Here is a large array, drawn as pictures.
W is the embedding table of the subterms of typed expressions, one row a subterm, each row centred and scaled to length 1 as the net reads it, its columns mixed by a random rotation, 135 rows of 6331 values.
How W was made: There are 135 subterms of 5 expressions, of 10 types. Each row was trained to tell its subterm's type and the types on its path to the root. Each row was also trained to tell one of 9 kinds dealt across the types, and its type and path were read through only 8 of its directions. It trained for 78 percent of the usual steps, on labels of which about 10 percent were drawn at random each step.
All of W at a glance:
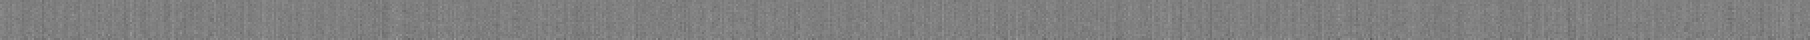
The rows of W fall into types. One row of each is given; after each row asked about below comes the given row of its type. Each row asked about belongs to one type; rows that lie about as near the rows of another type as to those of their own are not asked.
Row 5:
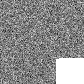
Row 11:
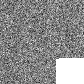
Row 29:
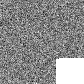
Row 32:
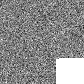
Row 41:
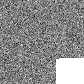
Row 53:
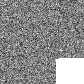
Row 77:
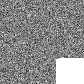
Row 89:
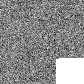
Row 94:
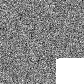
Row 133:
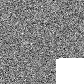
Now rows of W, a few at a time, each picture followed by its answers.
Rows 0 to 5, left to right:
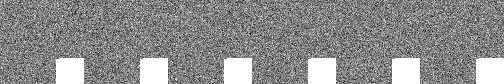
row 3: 89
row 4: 11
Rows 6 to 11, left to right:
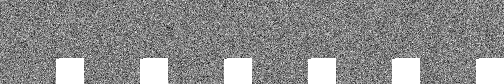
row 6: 94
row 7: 29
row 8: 32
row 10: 5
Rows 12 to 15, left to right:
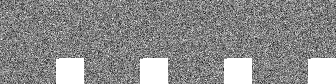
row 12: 41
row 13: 77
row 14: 41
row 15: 53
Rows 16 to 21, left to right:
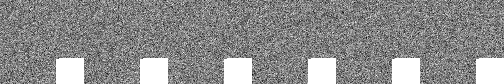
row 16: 41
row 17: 41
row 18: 53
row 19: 133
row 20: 133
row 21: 94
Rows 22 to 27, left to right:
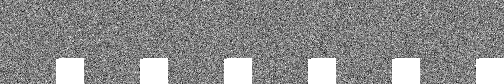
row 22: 77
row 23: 41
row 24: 77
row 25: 29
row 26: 29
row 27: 41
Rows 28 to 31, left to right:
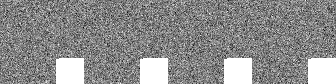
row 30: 53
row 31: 41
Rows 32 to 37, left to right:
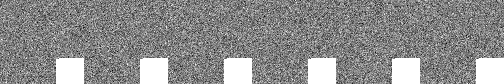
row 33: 32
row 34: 133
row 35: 5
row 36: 11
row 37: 53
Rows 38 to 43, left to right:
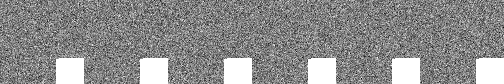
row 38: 32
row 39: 53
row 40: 5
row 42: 32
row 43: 11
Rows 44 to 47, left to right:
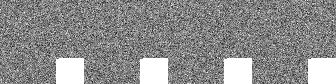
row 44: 133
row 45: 133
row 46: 53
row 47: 29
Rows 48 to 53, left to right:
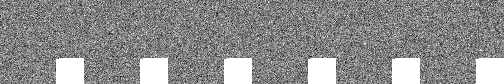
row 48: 29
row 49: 32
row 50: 32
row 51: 133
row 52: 29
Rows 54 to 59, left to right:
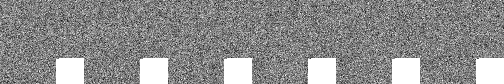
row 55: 133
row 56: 5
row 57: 11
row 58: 11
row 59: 89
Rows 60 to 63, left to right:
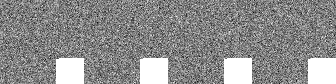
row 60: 53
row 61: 5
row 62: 89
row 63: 77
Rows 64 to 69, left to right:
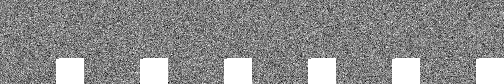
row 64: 133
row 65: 41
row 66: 11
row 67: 32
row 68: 32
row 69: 32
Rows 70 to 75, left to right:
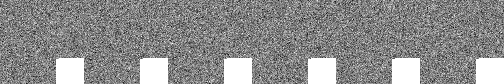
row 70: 32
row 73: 5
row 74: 11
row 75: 133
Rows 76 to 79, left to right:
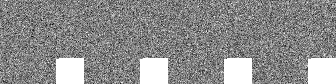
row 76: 94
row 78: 29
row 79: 41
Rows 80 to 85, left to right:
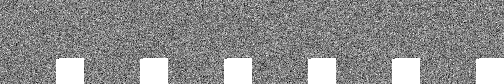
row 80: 41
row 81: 5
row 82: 41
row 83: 133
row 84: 11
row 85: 29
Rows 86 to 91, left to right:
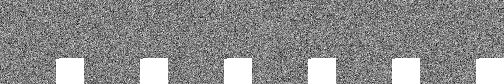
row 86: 53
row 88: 11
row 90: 41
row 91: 41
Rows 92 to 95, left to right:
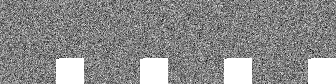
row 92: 29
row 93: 53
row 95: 5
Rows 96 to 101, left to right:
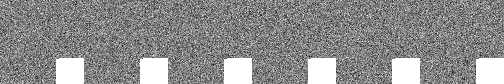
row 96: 5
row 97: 89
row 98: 29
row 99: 77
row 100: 5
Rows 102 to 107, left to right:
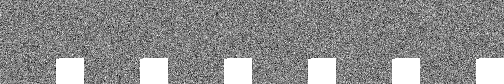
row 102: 41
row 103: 77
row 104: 32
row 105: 53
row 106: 5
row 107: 89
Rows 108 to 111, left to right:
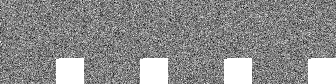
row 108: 89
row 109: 94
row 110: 5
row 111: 89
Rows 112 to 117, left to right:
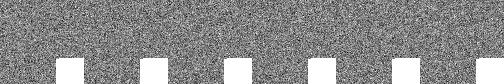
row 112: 89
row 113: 29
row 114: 133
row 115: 11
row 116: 94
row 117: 133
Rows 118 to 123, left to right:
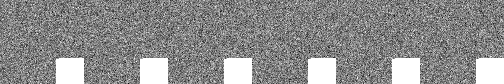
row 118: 77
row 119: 32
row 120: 77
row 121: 133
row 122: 77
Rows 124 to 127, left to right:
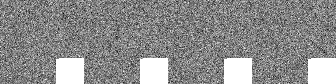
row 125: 94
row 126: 11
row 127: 29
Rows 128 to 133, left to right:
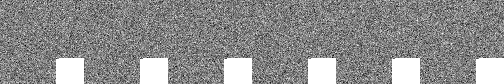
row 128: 5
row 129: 5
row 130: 94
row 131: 11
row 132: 29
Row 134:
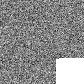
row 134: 29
